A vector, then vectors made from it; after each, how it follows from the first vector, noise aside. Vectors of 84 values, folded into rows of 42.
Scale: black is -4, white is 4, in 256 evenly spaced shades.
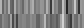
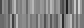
sign-scrambled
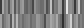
negated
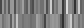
negated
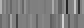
partly zeroed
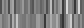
negated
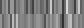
negated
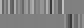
partly zeroed
